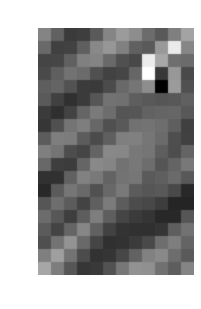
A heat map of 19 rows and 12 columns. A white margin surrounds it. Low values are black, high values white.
Grain: diagonal, up to the right. Roughest part: top right. Ninth with the highest average: top right. Odd patch: rougher, in the top right.
